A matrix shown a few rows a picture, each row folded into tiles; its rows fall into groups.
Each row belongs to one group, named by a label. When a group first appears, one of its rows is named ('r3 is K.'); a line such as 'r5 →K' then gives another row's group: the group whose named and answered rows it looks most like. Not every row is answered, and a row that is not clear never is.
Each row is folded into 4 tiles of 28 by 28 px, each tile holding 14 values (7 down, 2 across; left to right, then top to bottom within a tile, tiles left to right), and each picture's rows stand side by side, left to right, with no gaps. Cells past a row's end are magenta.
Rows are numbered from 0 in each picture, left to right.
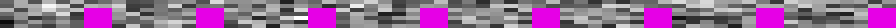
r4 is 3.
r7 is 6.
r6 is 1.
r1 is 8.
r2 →3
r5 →3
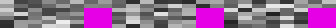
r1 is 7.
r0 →8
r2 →3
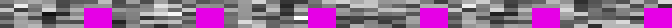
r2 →3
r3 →1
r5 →8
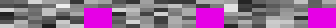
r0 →7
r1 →7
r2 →8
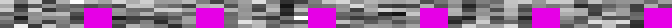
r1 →1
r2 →3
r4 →8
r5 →8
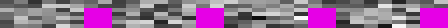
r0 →3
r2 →1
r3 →3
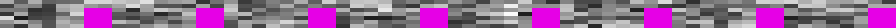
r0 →7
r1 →6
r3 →1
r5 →8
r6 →7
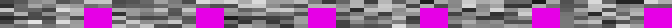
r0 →7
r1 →7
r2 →1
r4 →6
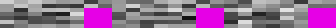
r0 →6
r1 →6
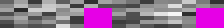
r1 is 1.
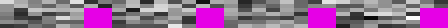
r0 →6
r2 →8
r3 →1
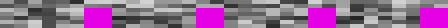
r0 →7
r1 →1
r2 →7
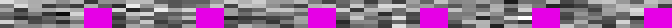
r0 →6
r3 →3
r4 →3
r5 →7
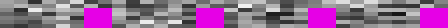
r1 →8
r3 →6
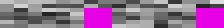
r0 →6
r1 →7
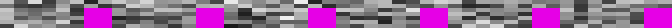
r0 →8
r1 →1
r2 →6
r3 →7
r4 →8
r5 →8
